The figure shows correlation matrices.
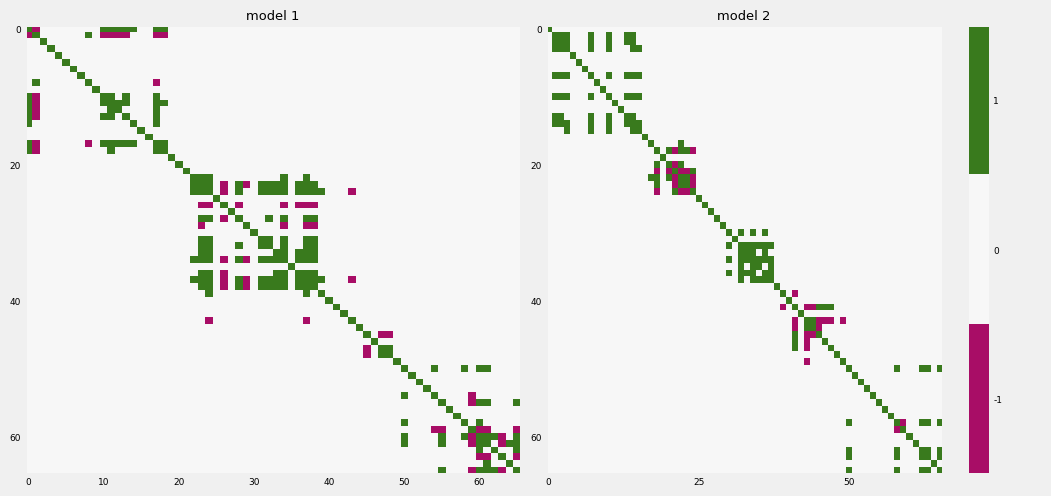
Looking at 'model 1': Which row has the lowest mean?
26
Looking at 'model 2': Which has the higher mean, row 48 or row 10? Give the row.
10
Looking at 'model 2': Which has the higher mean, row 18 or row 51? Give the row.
18
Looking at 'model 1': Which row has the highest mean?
24
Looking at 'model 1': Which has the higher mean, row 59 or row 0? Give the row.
0
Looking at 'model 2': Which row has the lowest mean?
43
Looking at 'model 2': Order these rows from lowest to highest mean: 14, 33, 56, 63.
56, 33, 63, 14
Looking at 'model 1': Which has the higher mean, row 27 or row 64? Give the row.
64
